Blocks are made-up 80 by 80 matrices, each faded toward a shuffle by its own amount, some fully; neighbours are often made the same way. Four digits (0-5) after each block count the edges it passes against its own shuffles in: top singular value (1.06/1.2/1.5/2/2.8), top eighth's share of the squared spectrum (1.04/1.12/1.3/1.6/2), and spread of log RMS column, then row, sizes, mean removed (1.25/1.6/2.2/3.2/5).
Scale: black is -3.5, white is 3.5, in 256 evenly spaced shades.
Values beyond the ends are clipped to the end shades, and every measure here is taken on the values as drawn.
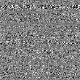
1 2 0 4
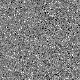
0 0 2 0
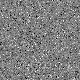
0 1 0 0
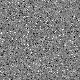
0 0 1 0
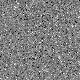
0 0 0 0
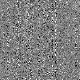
1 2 3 0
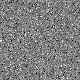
0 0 0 0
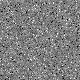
0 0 0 0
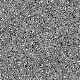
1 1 1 0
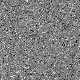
0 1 1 0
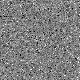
0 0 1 0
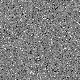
0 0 0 0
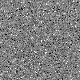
0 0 0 0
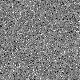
0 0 0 0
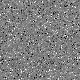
0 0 0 0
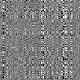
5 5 4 3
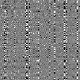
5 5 4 2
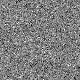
0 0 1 0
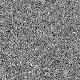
2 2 0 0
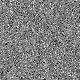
2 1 0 0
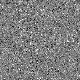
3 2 1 0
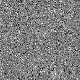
3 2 1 0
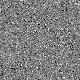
2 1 0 0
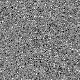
3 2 1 0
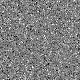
1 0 0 0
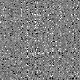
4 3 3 1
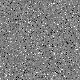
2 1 0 0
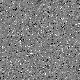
2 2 0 0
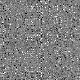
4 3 2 1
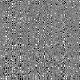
4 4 3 2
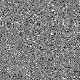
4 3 1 2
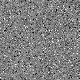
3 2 1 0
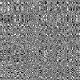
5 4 3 3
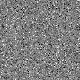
3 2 1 1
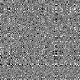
4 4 2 3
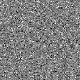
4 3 1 2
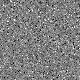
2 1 0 0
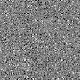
4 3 1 2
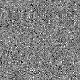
3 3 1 1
